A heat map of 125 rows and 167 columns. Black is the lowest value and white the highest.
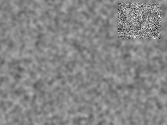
The field is mottled with small blotches. The top right is the roughest part. Neither half mirrors the other. In the top right lies a patch that is rougher than the rest.
